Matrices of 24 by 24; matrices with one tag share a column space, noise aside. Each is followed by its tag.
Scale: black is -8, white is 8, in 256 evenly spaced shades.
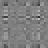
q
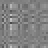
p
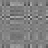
q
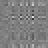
q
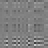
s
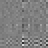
s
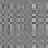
p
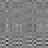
s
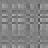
p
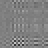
s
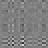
s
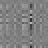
p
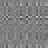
q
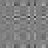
q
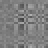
p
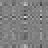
q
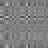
q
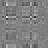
q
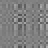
p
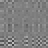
s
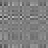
q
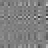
q
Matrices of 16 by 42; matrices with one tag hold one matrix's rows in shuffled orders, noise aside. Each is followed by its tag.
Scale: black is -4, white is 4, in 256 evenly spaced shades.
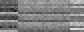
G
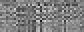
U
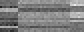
G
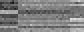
G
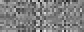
U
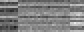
G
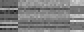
G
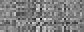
U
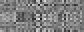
U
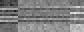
G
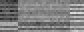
G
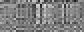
U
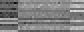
G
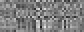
U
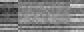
G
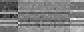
G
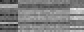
G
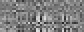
U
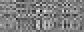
U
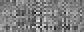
U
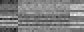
G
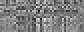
U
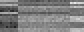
G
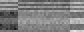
G
